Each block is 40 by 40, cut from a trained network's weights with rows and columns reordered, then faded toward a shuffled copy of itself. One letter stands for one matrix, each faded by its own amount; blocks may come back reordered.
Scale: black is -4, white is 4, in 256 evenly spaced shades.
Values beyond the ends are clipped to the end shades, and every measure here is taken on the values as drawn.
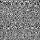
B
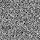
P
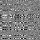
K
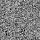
P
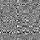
K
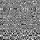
K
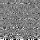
K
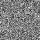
P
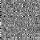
B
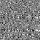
B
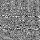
B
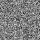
P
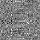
B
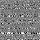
K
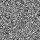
P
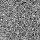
P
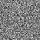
P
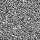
P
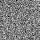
P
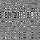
K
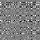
K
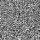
P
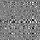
K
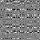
K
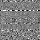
K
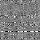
K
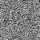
P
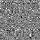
B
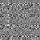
K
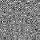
B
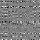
K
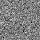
P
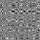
K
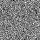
P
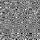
K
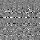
K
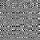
K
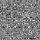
B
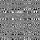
K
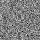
P
